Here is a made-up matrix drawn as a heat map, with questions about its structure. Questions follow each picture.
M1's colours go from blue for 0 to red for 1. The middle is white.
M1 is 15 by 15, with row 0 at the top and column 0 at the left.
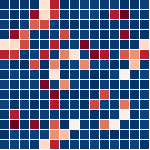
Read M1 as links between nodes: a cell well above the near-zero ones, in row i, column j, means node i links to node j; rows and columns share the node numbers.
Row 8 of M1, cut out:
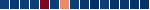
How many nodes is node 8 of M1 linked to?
2
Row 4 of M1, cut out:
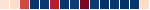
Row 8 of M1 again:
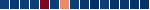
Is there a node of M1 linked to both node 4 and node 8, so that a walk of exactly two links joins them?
no
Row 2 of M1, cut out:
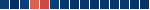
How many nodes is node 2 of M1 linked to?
2
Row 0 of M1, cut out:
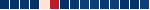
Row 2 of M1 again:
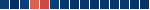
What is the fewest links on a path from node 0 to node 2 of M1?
2
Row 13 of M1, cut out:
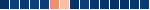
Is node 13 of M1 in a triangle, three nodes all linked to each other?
yes
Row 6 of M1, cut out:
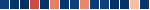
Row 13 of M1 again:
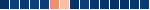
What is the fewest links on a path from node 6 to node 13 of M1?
1
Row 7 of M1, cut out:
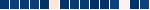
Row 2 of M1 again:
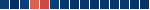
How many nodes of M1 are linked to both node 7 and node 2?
0
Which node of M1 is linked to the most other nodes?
node 5
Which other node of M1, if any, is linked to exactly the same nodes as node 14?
node 0
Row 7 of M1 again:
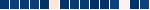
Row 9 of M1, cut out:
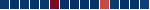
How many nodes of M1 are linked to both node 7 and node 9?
1
